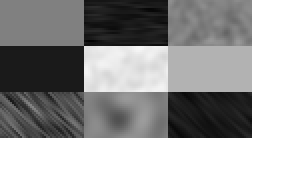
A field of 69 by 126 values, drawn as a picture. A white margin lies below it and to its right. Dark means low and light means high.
It is made of 3 by 3 panels. Panel 1,1: middling, flat. Panel 1,2: very low, streaked across, faint in contrast. Panel 1,3: middling, blotchy, faint in contrast. Panel 2,1: very low, flat. Panel 2,2: very high, blotchy, faint in contrast. Panel 2,3: high, flat. Panel 3,1: low, slanting down to the right. Panel 3,2: middling, smooth. Panel 3,3: very low, slanting down to the right, faint in contrast.
